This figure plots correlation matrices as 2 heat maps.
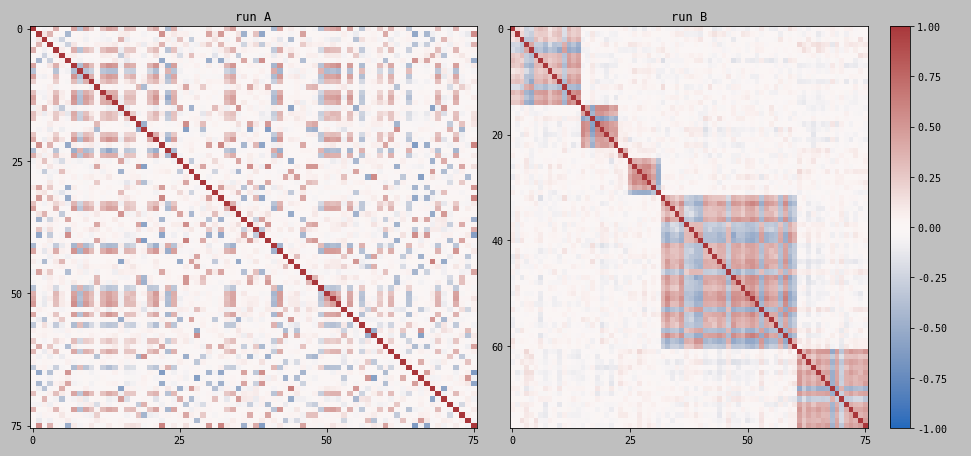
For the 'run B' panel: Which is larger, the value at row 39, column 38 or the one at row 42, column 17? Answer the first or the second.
the first
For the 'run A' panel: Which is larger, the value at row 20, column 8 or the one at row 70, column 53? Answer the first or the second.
the second
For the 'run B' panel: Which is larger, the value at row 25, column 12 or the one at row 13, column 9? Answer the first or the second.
the second
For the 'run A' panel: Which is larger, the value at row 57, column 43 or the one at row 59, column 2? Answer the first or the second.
the second
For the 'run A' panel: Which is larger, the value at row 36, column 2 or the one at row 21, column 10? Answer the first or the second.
the second
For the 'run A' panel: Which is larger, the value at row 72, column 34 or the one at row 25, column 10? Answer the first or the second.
the first
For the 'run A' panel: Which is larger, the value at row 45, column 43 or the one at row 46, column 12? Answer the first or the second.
the first
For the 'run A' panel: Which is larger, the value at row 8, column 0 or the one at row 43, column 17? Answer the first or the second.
the second
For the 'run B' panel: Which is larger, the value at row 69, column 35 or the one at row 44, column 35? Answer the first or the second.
the second
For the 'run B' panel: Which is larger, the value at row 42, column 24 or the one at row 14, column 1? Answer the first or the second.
the second
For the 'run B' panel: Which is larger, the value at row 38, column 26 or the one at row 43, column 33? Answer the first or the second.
the second
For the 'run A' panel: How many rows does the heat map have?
76
